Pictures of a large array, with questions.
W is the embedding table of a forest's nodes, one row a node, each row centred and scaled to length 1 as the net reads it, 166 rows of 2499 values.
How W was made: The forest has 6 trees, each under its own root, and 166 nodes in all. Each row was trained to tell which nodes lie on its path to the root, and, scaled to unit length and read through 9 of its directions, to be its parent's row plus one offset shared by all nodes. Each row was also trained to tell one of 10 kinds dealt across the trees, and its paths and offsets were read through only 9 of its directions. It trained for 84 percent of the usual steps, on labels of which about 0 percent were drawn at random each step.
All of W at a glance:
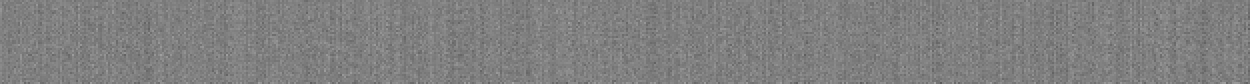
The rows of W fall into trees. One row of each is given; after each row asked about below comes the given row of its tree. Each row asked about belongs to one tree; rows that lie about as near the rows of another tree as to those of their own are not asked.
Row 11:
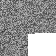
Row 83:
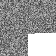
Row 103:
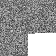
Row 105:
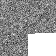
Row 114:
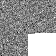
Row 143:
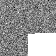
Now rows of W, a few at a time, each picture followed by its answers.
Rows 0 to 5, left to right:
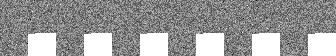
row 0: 105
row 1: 105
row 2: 103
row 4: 114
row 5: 83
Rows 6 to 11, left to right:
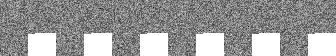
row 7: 143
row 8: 105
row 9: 103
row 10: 83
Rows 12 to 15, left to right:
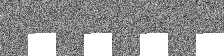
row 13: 83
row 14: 11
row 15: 83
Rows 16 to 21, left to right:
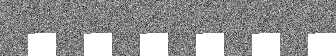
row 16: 114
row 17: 143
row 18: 83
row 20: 83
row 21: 11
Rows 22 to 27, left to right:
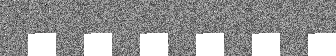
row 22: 83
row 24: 11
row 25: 143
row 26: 103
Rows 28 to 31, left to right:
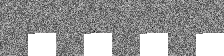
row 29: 114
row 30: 114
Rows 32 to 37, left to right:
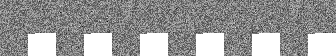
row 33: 83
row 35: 143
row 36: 103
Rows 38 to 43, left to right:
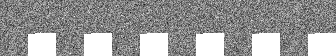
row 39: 83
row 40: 103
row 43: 103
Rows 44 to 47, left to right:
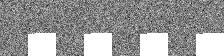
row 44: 103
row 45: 103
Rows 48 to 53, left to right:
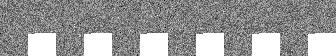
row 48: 83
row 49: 11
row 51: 83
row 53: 114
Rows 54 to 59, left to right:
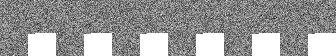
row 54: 143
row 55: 114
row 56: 83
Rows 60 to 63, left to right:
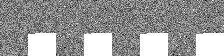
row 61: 114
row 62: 83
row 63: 114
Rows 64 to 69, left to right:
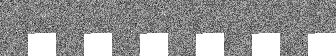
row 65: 83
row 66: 83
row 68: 103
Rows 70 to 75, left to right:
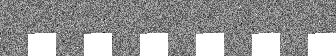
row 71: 114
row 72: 11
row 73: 114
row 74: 103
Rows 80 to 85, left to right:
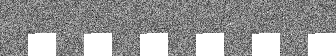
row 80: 11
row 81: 114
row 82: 103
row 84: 11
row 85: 83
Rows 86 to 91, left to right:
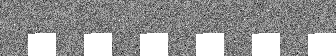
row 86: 83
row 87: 103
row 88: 11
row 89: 11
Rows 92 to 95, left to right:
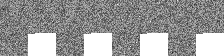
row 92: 83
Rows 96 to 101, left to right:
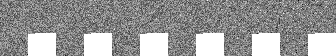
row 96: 114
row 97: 143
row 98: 114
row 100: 83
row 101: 83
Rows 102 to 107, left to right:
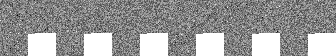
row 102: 114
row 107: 83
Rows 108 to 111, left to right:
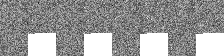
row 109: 103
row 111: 103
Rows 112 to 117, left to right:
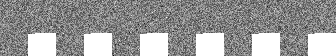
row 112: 103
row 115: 103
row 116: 103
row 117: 103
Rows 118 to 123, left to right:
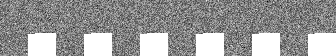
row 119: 143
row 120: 114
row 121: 83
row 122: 103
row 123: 103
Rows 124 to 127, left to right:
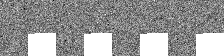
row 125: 11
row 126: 83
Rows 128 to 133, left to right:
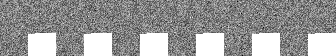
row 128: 105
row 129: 114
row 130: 103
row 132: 143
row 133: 83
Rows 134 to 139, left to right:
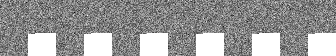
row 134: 83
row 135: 103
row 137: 103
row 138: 143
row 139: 103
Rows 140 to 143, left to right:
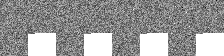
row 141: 83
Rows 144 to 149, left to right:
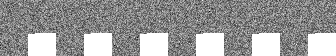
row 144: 11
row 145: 103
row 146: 143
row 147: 105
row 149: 105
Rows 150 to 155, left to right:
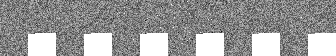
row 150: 83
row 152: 103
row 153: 83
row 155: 114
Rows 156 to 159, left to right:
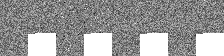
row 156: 83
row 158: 114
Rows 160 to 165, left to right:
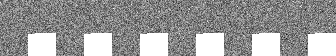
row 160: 105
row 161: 103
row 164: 103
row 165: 103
